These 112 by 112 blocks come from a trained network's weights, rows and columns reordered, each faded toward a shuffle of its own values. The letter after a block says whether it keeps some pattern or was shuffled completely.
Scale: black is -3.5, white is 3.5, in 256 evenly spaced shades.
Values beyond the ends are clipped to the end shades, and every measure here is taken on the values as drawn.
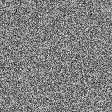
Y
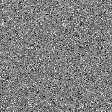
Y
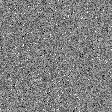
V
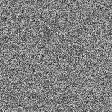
Y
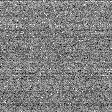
Y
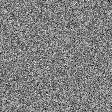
V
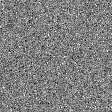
V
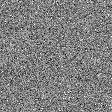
V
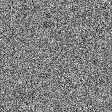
Y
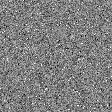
V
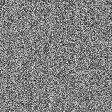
Y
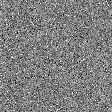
V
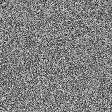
V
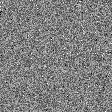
V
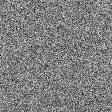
V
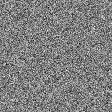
Y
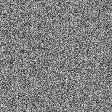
Y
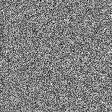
Y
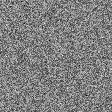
V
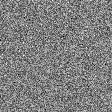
V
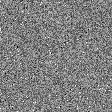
V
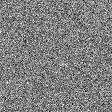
V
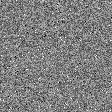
V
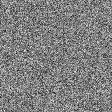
V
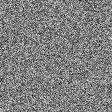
V
